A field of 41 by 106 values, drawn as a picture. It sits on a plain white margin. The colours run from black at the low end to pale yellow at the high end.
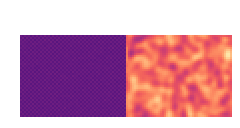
The table splits into one row of 2 panels. Panel 1,1: low, checkered, faint in contrast. Panel 1,2: high, blotchy.
